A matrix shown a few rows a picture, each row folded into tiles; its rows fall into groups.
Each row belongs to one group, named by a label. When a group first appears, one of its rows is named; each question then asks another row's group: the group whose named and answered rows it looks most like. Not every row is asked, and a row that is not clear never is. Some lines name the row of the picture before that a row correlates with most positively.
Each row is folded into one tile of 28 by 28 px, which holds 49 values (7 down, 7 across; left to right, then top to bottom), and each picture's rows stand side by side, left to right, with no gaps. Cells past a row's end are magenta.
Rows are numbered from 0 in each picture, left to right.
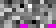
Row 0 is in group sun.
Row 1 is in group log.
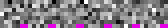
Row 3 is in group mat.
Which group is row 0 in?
sun
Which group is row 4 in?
log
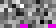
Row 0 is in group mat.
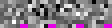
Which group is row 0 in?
sun
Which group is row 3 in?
sun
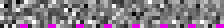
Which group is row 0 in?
log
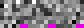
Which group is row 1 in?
mat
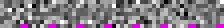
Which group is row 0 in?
sun
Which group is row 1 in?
log
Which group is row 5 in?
log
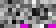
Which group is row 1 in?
mat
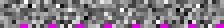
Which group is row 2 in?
log
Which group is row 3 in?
mat
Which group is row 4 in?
sun
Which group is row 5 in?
mat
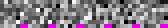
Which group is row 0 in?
mat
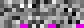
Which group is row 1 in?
log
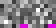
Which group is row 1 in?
sun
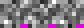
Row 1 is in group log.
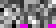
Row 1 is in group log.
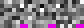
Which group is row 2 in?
log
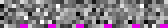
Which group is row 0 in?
mat
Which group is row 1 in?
sun
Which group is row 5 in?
log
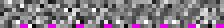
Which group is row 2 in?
sun
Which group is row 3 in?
sun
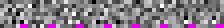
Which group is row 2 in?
sun
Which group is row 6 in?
mat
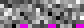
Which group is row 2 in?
mat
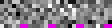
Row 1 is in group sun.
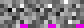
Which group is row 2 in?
sun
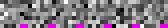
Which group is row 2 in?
sun
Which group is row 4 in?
mat
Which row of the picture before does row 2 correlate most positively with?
2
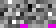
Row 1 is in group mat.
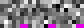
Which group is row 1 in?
mat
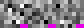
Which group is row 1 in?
mat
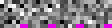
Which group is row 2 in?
log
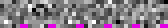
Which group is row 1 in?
mat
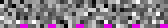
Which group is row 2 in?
log
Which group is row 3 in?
sun
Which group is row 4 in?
mat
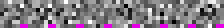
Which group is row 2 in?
sun
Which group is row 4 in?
mat
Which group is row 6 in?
log
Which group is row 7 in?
mat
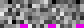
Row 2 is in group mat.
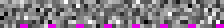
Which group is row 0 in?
mat
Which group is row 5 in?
log
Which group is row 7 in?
sun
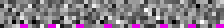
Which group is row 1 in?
log
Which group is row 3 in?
mat
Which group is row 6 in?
log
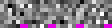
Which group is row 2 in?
log
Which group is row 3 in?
sun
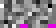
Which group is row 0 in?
log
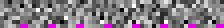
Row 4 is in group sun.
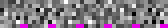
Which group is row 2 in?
sun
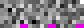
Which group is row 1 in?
log
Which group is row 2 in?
log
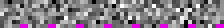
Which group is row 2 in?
mat
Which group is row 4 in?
mat
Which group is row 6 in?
sun
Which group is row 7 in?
log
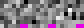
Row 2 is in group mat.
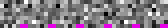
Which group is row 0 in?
log
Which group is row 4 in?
sun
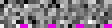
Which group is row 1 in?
log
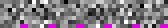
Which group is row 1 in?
mat
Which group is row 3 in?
mat
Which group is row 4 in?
sun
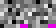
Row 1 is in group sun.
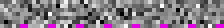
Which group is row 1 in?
mat
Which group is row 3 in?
mat
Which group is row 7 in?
log
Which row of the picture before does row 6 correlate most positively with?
0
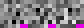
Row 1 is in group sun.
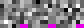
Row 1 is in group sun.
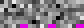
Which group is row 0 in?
mat
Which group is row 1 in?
log
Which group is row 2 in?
mat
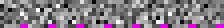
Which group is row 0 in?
mat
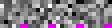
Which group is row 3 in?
log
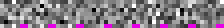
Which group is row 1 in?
mat
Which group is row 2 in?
log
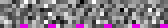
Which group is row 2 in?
log
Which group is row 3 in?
sun
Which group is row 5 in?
sun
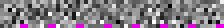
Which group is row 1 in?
mat
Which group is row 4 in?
log
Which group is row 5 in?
sun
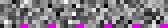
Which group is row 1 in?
sun
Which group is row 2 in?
sun
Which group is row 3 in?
sun
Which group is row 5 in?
mat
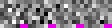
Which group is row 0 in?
sun
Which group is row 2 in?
mat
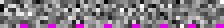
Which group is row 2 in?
sun
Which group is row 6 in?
log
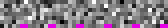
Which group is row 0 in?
log
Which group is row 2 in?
log
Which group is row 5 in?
sun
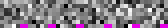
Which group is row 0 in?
mat
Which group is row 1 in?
log
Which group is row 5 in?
sun
